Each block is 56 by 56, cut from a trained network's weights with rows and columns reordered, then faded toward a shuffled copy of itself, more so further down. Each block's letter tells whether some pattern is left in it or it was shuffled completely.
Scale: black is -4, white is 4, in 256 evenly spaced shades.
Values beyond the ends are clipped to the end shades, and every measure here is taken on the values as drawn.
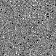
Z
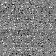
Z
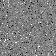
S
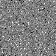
S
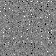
Z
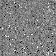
Z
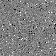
S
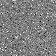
S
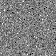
S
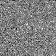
Z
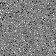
S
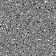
S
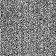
Z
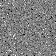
S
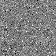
Z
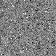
Z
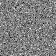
S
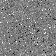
S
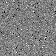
S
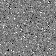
S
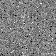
Z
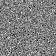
S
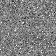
Z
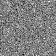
Z
